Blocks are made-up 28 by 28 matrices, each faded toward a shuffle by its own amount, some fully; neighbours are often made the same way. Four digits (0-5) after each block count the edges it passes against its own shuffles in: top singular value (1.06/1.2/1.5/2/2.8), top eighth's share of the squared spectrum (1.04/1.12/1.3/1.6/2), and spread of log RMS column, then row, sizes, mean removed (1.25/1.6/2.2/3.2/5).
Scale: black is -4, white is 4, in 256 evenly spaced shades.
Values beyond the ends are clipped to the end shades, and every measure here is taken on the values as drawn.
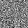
2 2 0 1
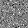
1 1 0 0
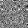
3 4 1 1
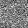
2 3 1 0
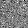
1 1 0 0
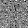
2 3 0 0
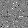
1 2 0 1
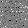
1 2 0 1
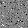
0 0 0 0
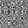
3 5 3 2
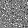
0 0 0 0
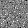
0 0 0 0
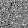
0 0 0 0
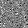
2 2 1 0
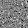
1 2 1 0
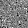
0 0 0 0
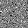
1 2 0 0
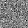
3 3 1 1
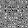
3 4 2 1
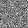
1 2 0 0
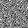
1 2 0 0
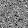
1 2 0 0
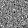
0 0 0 0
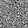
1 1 0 0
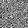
2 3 1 0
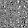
2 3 1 1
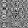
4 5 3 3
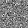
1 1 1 0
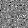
3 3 0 1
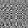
4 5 3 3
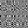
4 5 3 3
